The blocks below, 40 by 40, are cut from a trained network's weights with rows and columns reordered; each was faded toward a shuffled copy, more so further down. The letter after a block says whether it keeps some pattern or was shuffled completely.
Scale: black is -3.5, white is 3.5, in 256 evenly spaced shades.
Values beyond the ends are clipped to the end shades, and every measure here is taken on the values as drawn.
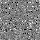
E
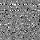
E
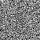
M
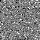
E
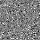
E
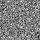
M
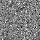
E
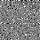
E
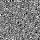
E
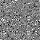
E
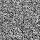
M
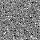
M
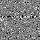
E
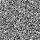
M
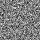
M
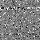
E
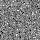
M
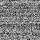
E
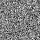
M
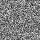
M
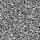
M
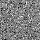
M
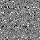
E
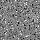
M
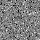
M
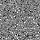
E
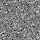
M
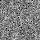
M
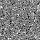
M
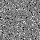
M
